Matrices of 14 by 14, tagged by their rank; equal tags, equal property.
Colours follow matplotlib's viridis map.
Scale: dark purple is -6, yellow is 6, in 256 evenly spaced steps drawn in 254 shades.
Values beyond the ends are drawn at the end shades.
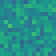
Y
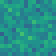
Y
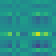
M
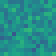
Y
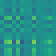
M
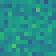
Y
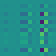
M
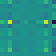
M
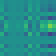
M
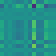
M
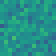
Y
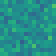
Y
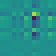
M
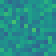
Y
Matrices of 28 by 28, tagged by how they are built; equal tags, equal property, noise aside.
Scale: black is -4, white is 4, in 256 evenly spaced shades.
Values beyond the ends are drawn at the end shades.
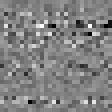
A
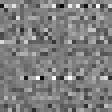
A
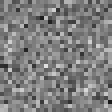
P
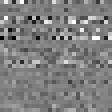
A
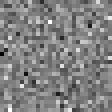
P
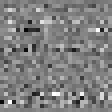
A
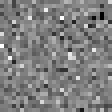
P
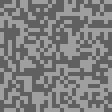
P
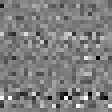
A
